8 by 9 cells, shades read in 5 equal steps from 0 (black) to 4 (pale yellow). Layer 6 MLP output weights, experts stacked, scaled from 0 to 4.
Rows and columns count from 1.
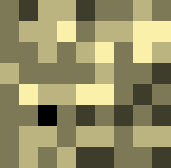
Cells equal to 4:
8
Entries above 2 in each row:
3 7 5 2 5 0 6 2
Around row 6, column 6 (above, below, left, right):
4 3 1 1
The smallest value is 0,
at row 6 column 3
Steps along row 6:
same down up down up down up down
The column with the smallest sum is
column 7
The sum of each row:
19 28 25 19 25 13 24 17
